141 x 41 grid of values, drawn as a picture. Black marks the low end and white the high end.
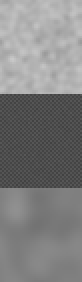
It is made of 3 by 1 panels. Panel 1,1: high, blotchy, faint in contrast. Panel 2,1: low, checkered, faint in contrast. Panel 3,1: middling, smooth, faint in contrast.
